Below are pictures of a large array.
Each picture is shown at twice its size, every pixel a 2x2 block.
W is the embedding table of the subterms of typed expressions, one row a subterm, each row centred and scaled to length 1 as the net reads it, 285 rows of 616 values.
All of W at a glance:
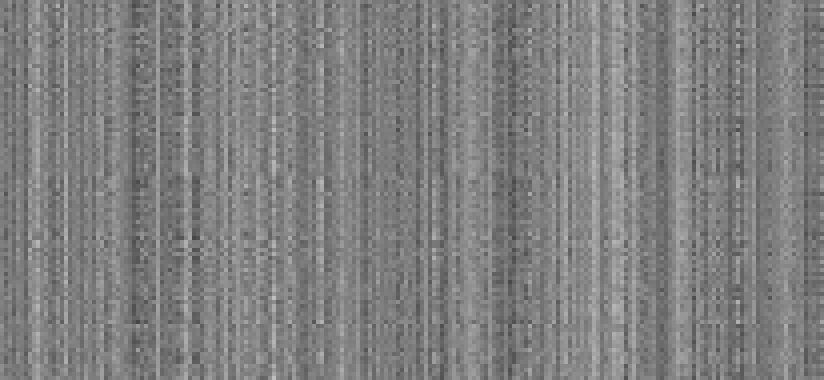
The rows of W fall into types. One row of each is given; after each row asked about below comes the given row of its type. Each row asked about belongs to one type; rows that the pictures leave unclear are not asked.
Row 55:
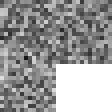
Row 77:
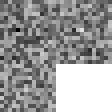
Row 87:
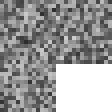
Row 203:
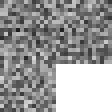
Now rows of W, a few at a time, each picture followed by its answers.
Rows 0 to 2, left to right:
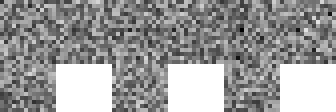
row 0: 87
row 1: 203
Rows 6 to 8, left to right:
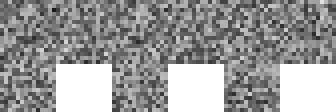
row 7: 87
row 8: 55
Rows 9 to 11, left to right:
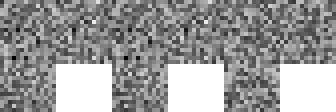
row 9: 203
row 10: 203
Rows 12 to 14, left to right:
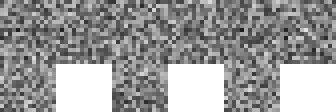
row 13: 87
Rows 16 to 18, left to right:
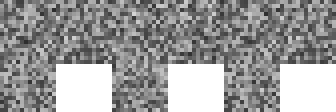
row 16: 87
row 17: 203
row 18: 87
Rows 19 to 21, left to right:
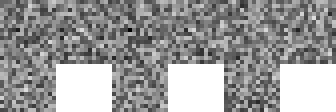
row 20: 77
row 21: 87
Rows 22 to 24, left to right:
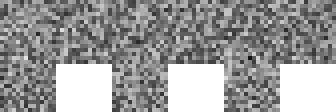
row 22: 87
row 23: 87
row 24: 55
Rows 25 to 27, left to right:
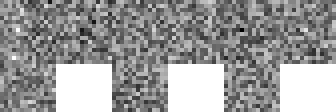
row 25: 203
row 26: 203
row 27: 77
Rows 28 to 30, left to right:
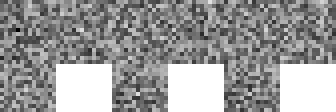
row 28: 77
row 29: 55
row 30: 203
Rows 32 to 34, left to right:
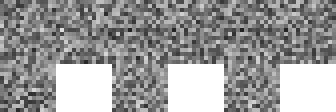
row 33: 203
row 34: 203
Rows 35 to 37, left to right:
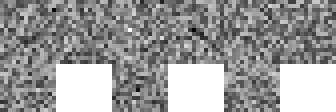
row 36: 203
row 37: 87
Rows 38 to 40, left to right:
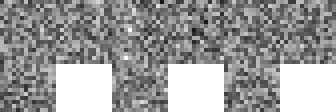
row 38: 203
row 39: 203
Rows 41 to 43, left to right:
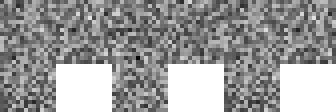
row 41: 87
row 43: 87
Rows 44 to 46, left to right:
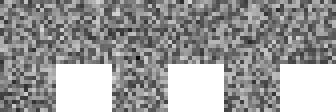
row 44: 203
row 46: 87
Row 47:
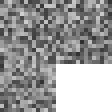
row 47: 203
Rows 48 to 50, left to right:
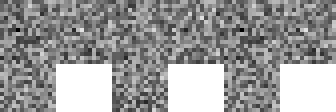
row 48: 77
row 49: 87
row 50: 77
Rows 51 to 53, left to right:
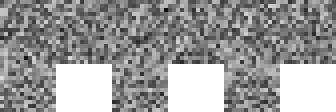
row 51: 55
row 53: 55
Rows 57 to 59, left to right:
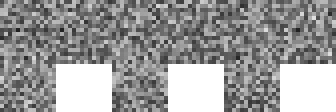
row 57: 203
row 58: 87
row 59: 87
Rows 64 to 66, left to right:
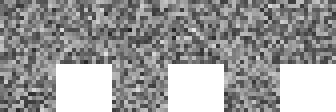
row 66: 87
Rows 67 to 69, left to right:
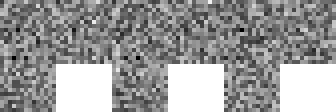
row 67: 203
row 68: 55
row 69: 77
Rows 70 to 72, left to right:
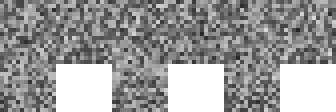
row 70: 87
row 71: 55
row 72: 87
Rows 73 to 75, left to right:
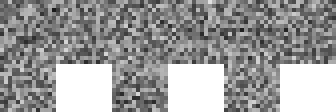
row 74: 55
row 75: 203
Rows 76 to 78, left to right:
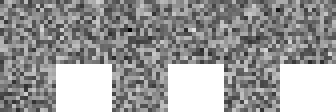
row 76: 203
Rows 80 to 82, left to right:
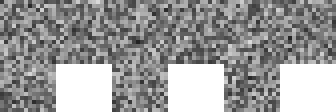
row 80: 87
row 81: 87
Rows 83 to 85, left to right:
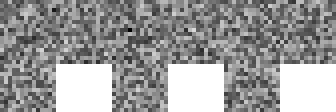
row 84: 77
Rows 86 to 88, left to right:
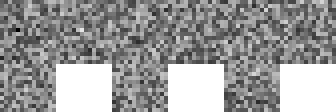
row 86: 77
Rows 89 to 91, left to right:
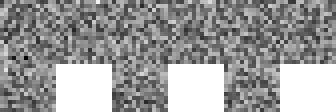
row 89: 55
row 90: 87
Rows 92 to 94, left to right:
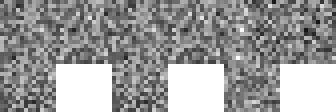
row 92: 87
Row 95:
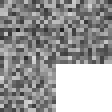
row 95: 203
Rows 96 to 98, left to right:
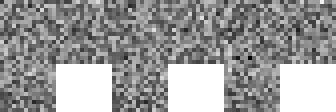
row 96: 87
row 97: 87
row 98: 55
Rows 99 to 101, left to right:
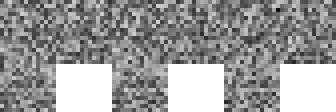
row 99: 203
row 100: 55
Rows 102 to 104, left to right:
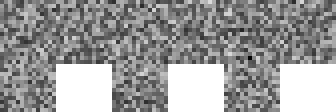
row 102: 87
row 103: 87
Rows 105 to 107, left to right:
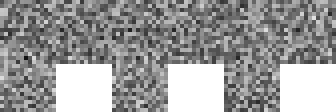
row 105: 55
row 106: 203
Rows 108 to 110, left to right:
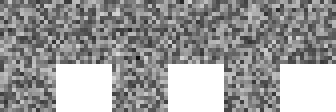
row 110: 87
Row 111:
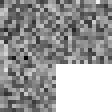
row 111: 55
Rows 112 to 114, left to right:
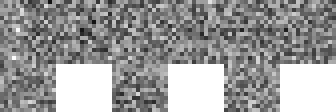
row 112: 203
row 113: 55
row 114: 203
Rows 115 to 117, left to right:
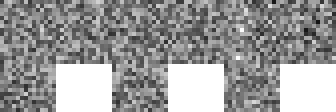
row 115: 203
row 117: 203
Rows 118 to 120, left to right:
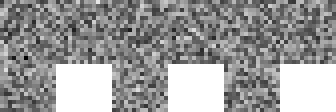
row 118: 55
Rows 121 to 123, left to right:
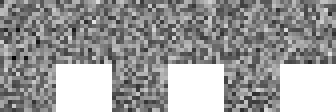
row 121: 203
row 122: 203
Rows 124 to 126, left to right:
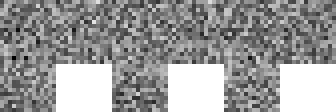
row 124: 203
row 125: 55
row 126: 55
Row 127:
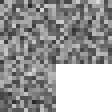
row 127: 87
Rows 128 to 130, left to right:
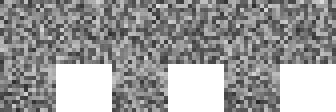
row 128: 203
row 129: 87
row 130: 87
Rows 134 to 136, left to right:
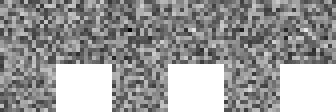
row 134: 203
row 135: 77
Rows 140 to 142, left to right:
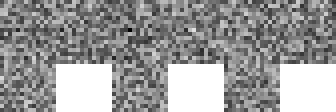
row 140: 203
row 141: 77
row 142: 203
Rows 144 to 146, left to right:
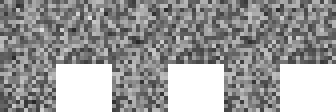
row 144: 87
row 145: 87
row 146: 87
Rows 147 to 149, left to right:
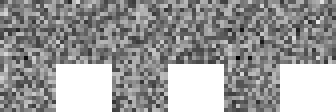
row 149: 203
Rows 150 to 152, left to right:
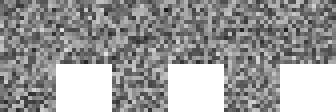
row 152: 203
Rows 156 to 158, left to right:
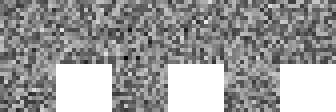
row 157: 203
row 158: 87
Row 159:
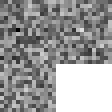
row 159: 77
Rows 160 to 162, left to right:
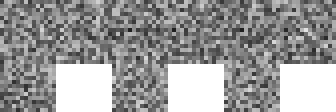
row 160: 203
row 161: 203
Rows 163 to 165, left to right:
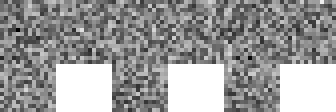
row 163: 77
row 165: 55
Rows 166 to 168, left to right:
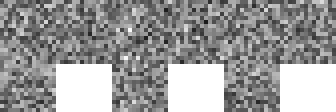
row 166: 55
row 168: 87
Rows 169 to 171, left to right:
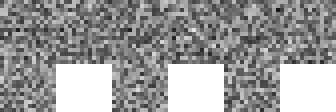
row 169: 203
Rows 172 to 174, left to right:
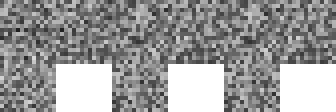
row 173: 87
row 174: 87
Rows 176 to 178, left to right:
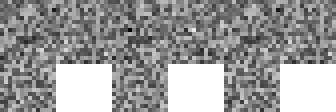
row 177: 77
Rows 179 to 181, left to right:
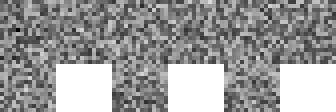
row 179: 77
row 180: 87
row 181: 87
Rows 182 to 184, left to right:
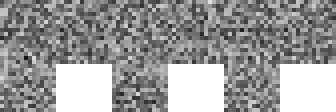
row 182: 55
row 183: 55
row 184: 203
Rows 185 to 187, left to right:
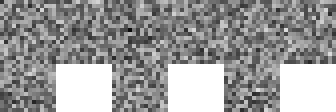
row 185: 87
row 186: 77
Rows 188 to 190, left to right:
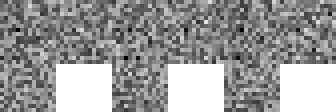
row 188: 77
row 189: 203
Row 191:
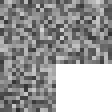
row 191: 203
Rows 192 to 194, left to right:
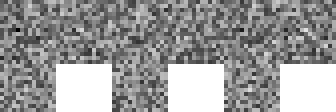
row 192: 77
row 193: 87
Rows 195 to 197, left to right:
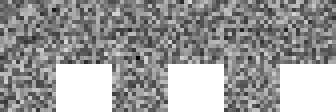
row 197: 203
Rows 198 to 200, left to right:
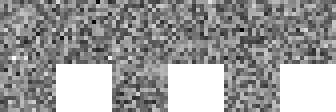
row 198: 87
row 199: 55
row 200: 77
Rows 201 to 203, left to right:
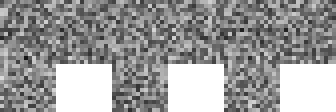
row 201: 55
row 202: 203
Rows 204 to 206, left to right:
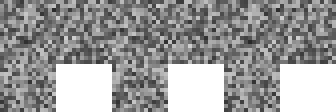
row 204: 87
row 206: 87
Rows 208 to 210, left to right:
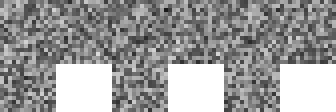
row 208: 203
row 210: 87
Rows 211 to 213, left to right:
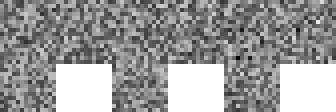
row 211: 87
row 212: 203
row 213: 203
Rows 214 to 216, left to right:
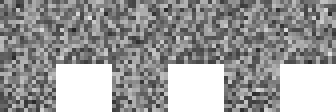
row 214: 87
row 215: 87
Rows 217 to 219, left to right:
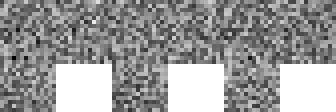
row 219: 55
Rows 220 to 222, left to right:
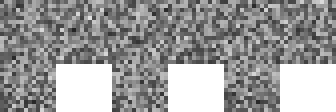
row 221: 87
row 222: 87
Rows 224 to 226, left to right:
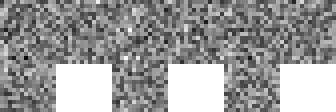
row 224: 55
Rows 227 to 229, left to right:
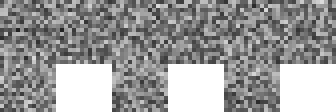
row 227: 203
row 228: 87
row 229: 87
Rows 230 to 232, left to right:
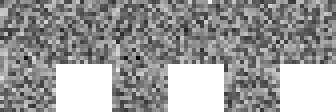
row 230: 55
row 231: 55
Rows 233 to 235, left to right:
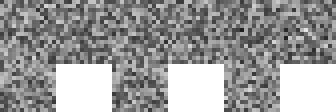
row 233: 87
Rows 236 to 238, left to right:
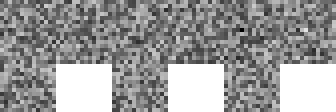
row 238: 77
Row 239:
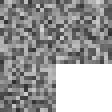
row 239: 203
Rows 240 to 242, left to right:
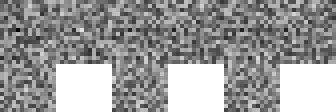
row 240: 77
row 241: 203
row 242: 203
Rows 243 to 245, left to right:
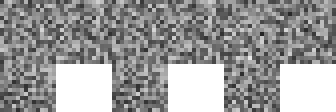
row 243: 203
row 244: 203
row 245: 87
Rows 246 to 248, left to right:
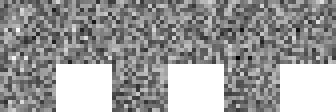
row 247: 203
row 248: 203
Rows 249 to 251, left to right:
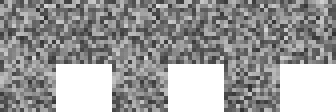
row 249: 87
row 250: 87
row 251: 203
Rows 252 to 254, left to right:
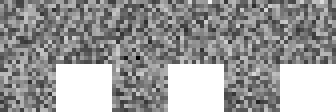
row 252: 87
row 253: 55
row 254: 87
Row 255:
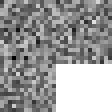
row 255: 203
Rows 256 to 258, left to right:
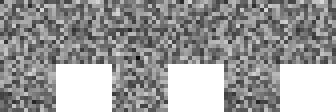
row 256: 87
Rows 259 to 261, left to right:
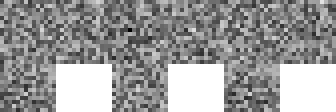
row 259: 203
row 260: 77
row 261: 55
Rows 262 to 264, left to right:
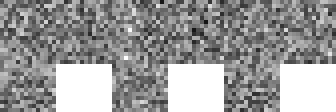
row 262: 55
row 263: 203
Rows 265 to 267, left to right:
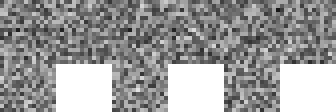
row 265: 203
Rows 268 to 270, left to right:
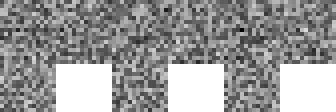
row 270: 77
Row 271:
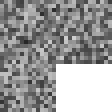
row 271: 87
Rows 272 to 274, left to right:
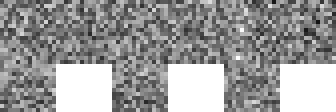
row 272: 55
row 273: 87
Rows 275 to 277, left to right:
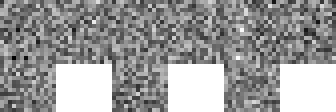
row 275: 203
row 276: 203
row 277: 203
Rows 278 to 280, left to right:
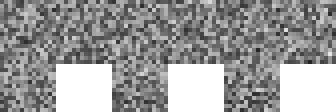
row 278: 87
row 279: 87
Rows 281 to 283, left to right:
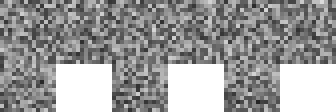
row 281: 203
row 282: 203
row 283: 87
